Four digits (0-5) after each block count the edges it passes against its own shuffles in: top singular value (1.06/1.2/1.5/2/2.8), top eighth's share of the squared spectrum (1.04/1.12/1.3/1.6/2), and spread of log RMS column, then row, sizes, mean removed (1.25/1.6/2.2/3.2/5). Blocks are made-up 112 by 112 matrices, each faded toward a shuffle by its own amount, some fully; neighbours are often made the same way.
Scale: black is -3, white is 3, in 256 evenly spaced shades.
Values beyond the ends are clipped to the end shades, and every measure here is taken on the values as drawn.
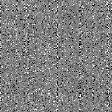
4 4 3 2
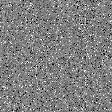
2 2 1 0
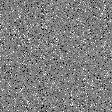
0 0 1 0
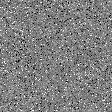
0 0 0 0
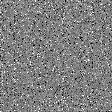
0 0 1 0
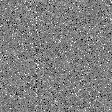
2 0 1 0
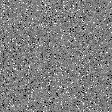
1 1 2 0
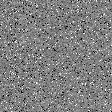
0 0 0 0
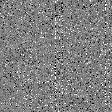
2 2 3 0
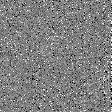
2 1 2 0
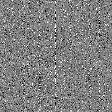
2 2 3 0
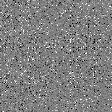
3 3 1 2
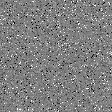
2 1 0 1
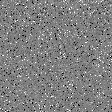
1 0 0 0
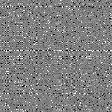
5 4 2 3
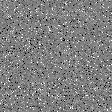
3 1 0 0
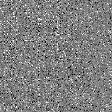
3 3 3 1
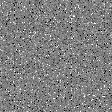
2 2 1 0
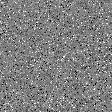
1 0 0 0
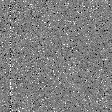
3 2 1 0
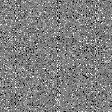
4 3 3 1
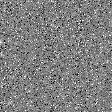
0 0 1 0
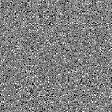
4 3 2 2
